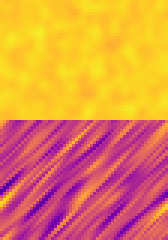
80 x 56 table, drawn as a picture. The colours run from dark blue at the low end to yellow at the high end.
It is made of 2 by 1 panels. Panel 1,1: very high, blotchy, faint in contrast. Panel 2,1: middling, slanting up to the right, strong in contrast.
